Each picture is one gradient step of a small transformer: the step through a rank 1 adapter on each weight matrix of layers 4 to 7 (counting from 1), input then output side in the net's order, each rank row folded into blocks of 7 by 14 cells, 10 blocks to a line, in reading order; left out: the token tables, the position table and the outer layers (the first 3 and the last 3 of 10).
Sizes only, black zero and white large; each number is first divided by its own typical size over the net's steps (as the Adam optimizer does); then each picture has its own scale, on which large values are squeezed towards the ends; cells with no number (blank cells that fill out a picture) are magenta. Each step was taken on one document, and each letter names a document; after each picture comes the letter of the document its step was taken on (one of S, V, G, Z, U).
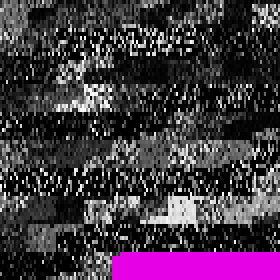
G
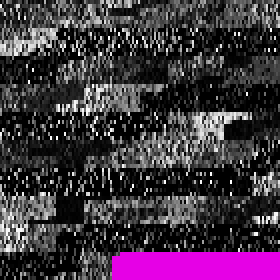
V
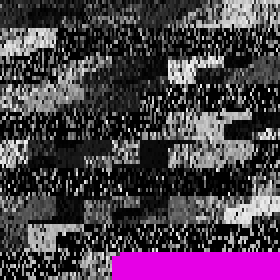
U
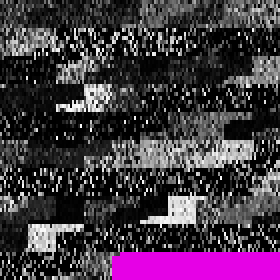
G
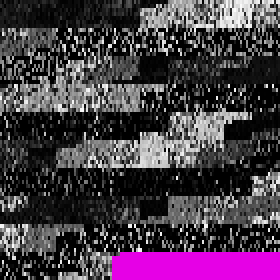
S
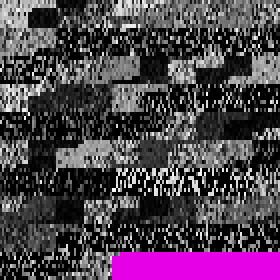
U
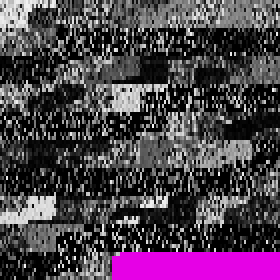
S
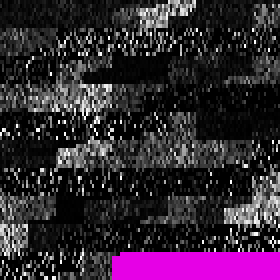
V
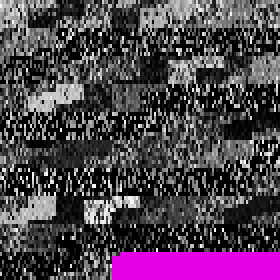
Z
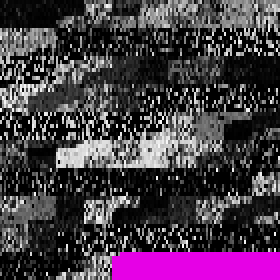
U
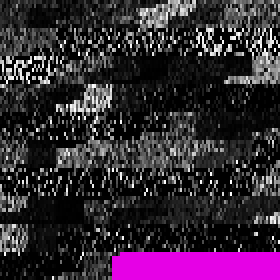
V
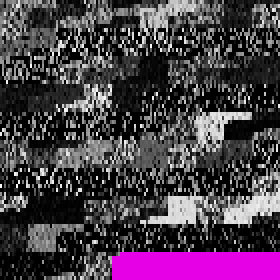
G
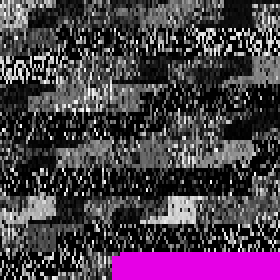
G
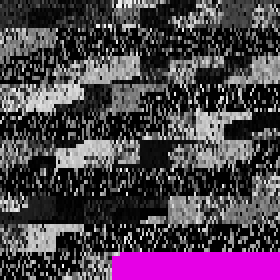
U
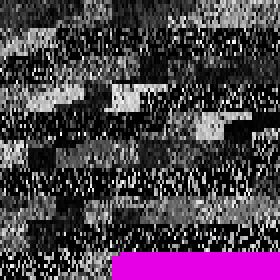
Z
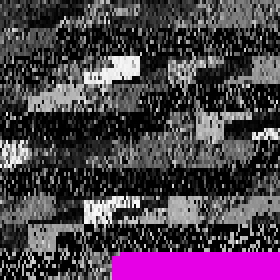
U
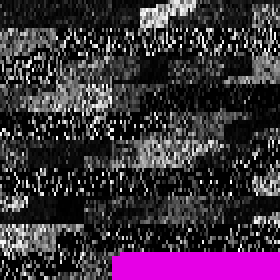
V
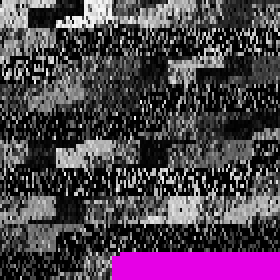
Z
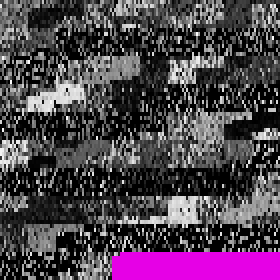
U
